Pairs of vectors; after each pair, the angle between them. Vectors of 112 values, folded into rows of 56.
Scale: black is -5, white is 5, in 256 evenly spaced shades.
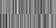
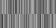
partly aligned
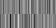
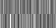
nearly opposite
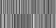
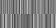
nearly parallel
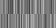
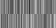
nearly parallel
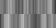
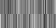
partly opposed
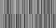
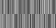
orthogonal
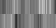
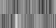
nearly opposite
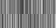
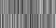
partly aligned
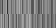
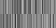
partly opposed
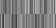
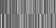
partly aligned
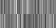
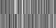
partly aligned
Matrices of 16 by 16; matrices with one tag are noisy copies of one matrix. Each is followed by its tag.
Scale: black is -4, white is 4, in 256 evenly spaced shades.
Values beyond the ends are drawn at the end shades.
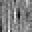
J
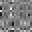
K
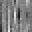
J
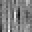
J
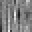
J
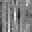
J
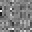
K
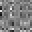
K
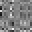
K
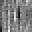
J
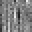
J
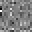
K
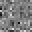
K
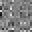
K
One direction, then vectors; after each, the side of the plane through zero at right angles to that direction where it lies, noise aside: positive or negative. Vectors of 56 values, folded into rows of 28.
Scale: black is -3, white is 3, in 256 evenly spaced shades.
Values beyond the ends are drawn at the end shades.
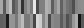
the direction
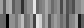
positive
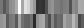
positive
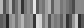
positive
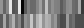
positive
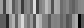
positive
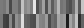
positive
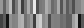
positive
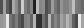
negative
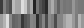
negative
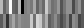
positive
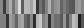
positive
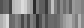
negative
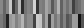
positive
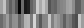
negative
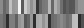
positive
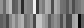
positive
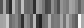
negative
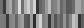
positive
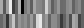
positive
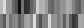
negative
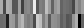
positive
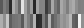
negative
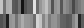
positive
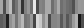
positive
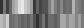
negative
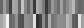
negative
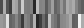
negative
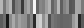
positive
